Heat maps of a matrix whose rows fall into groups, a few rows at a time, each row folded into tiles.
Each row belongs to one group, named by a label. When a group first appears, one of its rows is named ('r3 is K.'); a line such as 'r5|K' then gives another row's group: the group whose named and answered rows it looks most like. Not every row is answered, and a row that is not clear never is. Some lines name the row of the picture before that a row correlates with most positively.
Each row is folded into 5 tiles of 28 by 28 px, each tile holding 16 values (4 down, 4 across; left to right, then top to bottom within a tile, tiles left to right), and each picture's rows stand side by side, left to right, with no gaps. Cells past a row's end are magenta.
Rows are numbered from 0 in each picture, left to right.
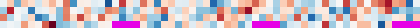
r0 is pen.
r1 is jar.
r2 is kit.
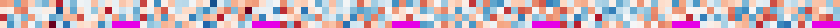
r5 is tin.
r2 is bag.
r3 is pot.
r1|jar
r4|bag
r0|jar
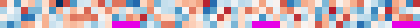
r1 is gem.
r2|tin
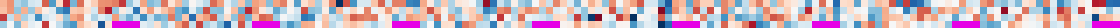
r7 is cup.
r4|tin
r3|gem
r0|kit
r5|pen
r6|gem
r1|tin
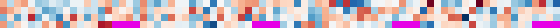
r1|jar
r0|bag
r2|gem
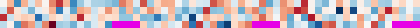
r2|jar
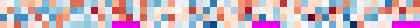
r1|jar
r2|pot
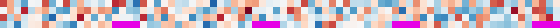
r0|kit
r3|tin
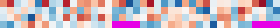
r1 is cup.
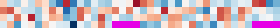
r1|cup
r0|gem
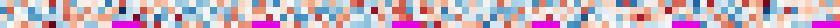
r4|pen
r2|tin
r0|pen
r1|bag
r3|bag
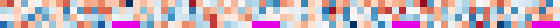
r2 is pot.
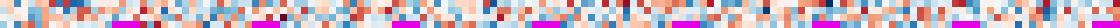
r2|kit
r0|gem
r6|cup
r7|gem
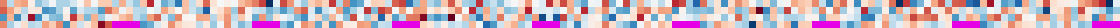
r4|kit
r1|cup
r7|cup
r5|pot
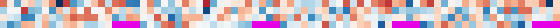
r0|pen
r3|pot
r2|kit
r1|gem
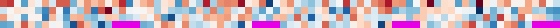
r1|pen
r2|kit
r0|pot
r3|jar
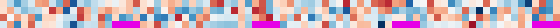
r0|gem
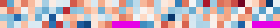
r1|pen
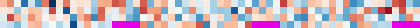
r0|cup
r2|pot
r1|bag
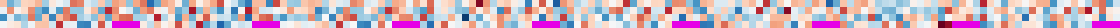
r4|pen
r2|tin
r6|bag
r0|tin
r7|pot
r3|pen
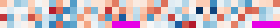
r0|jar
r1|jar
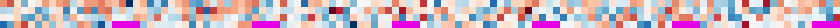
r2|pot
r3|jar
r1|kit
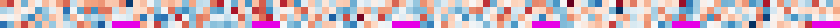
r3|pen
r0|pot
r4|cup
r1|tin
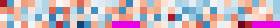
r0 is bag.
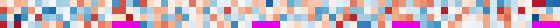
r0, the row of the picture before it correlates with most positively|1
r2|tin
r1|pot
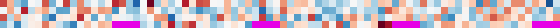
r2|bag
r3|pen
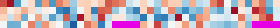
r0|jar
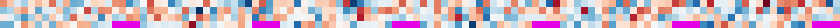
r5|pen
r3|pot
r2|gem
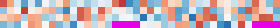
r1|tin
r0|cup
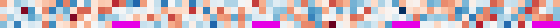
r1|cup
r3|tin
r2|gem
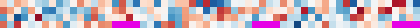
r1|gem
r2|kit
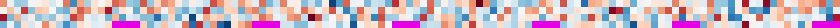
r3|gem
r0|kit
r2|cup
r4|pot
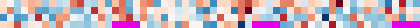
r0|tin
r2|pot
